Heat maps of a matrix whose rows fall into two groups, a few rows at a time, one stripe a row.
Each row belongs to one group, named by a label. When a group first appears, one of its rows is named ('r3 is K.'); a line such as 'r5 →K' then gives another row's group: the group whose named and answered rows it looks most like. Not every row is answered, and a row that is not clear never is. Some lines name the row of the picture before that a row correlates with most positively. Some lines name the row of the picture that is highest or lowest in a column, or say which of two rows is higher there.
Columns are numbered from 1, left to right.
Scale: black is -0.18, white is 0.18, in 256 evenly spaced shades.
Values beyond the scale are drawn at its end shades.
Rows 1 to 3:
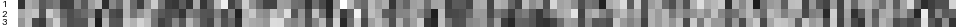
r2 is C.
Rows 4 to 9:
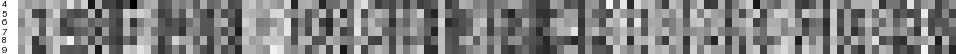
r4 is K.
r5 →C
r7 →C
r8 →K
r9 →C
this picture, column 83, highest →7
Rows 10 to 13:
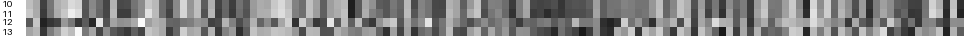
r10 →K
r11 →K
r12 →C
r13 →K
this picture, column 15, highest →12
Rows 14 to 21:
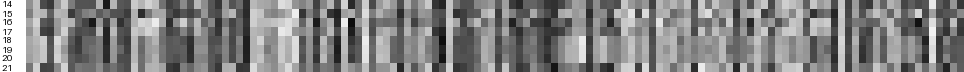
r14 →C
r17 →C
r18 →C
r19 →C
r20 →C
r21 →C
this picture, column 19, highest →16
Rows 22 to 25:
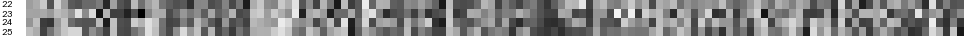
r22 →C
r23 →K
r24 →C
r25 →K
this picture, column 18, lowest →23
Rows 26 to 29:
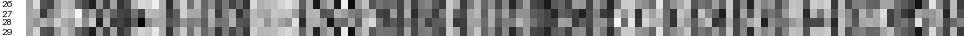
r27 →K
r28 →K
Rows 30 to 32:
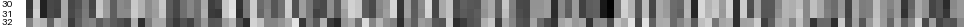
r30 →C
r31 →C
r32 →C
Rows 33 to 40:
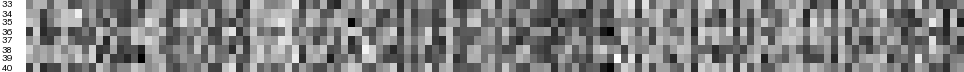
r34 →K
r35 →K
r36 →C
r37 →C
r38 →K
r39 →K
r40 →C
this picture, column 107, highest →38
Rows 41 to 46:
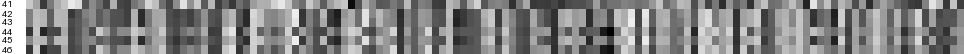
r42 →C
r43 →C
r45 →C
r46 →C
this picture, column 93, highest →41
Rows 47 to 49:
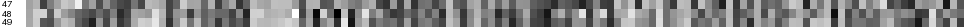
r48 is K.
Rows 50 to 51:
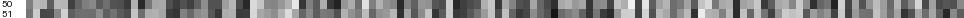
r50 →C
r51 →C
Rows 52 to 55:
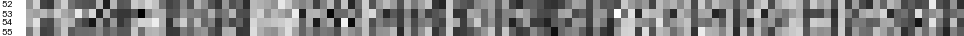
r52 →C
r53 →K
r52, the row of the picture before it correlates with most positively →51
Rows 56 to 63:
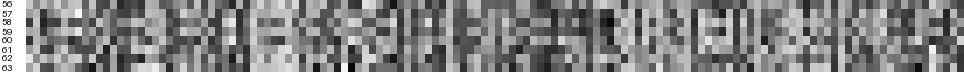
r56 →K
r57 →K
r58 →C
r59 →K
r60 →C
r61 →C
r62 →K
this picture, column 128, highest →60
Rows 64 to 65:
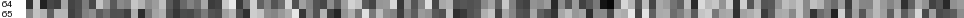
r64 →C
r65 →C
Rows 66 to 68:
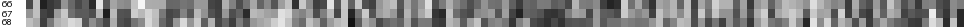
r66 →C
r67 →C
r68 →K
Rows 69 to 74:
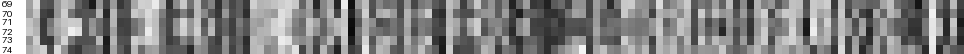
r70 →C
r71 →K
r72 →K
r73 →C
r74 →C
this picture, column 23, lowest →74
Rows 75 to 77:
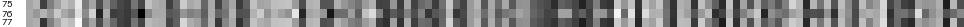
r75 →K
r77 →K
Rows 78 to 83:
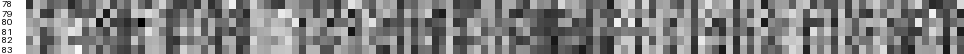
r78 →C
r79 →C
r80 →K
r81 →K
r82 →C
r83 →K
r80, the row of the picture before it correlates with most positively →76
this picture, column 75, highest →78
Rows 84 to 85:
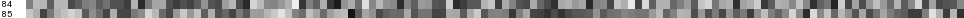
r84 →C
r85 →K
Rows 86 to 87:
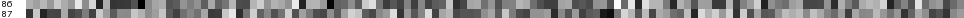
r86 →K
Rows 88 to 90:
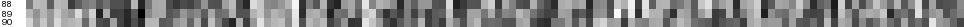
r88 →C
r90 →K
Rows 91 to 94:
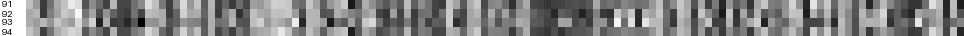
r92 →K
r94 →K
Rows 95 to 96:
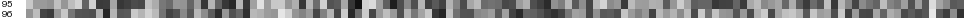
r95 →K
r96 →C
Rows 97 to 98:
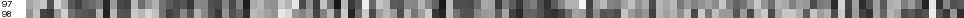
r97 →C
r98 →C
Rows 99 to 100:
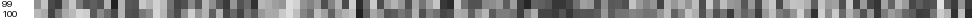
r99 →C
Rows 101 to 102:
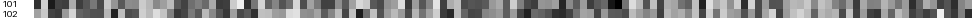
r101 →C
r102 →C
